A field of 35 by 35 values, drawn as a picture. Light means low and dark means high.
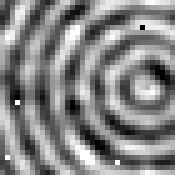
No overall slope runs across the table. Four lone cells stand out: one far higher and three far lower than their neighbours. The texture is blotchy. No single row or column stands out from its neighbours. Concentric rings centre on the middle right.
